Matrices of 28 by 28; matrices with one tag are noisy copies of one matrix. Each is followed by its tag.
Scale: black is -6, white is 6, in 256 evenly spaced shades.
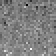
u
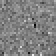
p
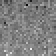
u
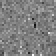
p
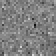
p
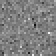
p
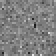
p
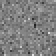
p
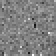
p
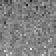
u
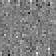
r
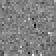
p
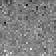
u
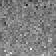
u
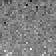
u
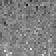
u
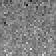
u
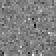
p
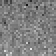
u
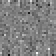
r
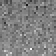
u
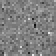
p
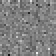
r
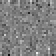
r
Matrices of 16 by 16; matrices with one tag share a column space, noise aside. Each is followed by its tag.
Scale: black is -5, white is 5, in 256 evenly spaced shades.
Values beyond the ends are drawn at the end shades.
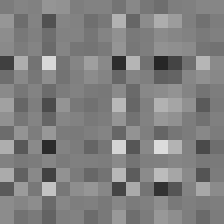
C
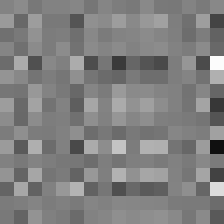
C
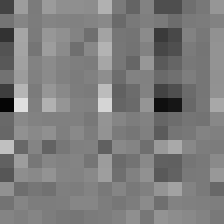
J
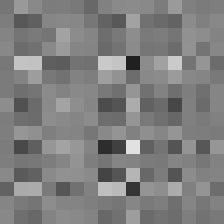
C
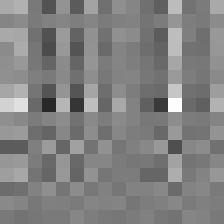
J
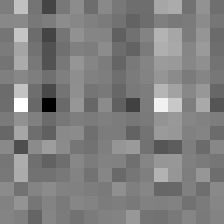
J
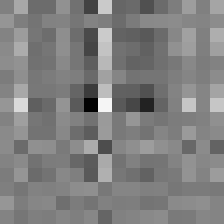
J
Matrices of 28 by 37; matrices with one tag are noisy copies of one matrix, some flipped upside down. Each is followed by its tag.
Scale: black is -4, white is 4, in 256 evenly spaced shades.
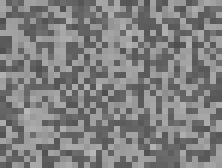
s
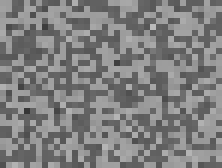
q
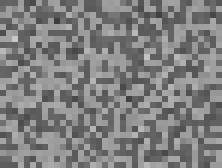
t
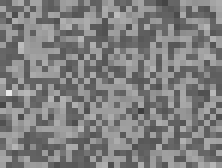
s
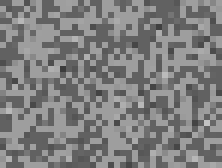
s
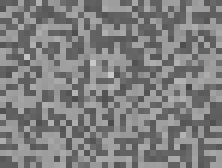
t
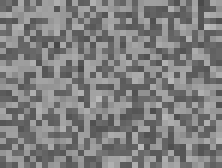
t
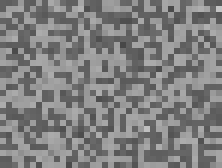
t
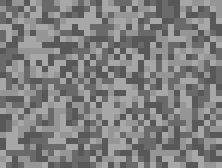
s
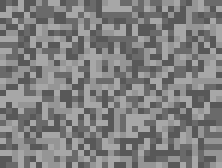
t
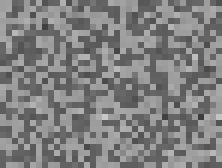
q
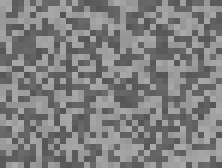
q
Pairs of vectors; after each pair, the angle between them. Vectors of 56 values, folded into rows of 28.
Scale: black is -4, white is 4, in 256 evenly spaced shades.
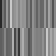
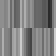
orthogonal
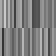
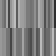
orthogonal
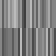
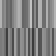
partly aligned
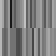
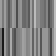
orthogonal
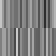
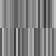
nearly parallel
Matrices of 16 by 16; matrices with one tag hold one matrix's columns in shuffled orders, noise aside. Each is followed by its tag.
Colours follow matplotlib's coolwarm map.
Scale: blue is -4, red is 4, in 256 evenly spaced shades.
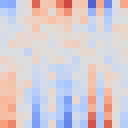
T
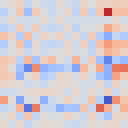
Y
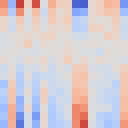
T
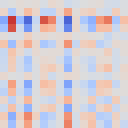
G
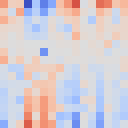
T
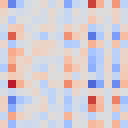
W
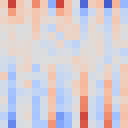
T
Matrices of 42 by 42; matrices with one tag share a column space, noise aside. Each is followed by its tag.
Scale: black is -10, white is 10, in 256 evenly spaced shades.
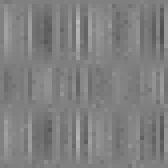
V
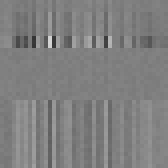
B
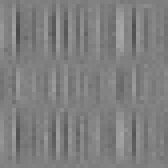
V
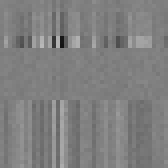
B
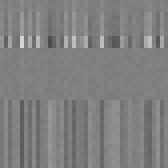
B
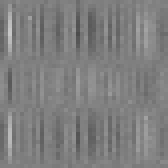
V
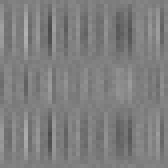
V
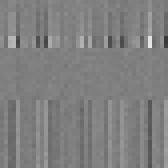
B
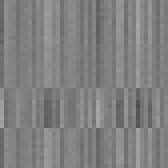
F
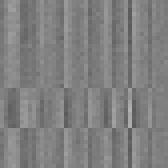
F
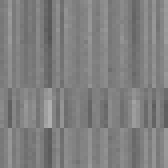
F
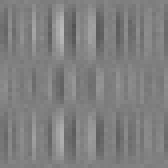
V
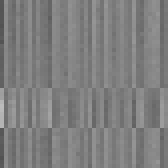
F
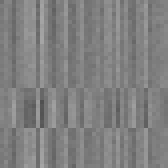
F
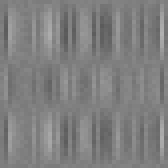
V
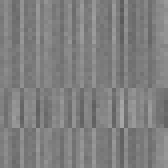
F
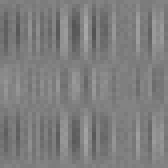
V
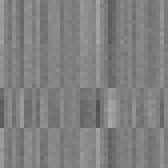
F
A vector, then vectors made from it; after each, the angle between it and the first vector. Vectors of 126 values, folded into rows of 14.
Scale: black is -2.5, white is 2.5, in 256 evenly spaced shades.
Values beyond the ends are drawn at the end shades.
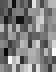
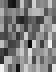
partly aligned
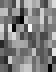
partly aligned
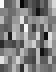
orthogonal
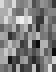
nearly opposite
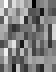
partly opposed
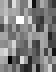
nearly opposite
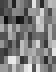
nearly parallel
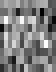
partly opposed
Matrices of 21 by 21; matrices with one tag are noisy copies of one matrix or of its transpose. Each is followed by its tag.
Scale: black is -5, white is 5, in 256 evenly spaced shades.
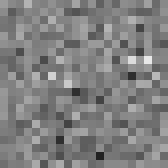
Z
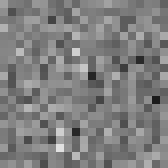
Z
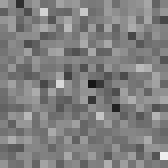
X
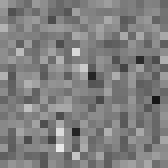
Z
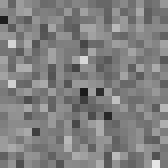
X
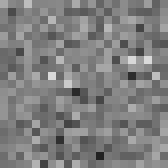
Z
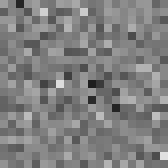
X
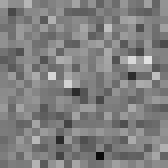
Z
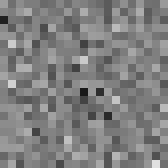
X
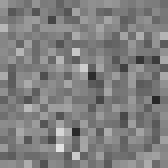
Z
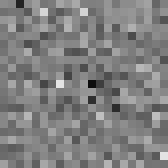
X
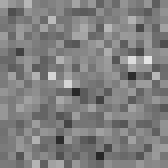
Z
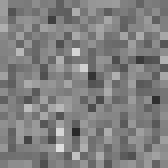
Z
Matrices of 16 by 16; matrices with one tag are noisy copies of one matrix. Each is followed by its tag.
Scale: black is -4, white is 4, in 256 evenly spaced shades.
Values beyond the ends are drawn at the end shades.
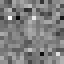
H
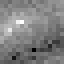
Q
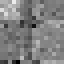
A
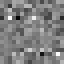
H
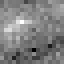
Q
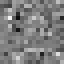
H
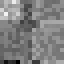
A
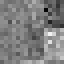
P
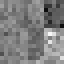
P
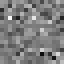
H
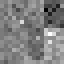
P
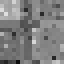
A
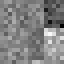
P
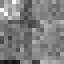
A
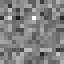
H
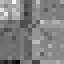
A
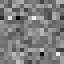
H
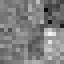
P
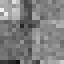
A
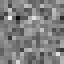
H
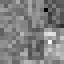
P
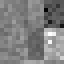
P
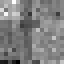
A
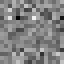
H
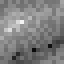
Q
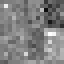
P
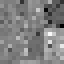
P
